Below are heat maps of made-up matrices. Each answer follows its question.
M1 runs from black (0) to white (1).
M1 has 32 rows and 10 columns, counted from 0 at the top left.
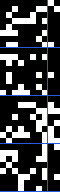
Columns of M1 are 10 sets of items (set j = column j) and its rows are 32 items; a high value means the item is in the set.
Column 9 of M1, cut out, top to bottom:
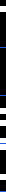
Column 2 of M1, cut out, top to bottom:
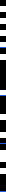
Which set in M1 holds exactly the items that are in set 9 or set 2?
7
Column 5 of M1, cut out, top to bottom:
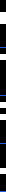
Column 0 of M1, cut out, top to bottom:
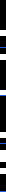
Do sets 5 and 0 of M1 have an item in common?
yes
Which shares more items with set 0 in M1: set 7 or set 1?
set 7
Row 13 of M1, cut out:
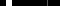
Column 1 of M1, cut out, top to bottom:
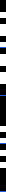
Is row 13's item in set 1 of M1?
yes
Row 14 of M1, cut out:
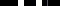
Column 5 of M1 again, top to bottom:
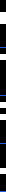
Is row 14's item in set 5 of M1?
no
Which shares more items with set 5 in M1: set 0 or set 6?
set 0
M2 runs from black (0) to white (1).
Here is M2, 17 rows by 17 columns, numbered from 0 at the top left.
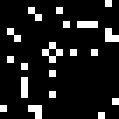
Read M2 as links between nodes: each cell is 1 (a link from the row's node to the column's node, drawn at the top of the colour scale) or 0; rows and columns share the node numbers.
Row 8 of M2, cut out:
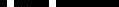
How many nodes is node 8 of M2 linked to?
2
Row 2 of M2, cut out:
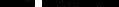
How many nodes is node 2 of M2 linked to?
1
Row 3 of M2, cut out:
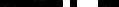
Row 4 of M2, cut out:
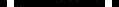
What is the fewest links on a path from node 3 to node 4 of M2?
5
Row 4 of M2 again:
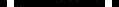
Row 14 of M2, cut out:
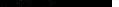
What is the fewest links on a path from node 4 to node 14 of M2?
4
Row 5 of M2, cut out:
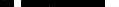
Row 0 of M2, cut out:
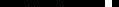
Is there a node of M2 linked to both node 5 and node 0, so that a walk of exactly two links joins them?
yes
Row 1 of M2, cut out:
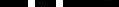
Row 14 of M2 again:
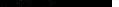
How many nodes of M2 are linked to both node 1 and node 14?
0
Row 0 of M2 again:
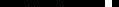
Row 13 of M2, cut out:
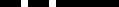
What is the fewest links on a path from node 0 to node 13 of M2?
6
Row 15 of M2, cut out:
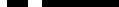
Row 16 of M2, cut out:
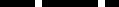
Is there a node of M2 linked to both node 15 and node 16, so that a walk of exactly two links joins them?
yes
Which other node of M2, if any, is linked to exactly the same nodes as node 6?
node 10
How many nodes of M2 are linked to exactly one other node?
8
